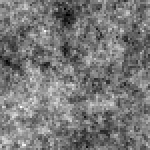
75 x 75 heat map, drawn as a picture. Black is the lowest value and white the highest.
Ninth with the highest average: bottom left. Histogram: bell-shaped. Grain: blotchy. Average level on the scale: 50%. Odd rows or columns: none. Ninth with the lowest average: top middle. Mirror symmetry: none.
